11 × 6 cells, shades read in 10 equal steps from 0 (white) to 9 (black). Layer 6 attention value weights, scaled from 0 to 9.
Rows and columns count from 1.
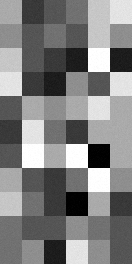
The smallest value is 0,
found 4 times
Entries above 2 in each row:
4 5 4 4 5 5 4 5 5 6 5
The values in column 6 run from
1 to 8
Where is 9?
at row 7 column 5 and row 9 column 4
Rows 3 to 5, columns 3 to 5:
7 8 0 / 8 4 6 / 4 3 1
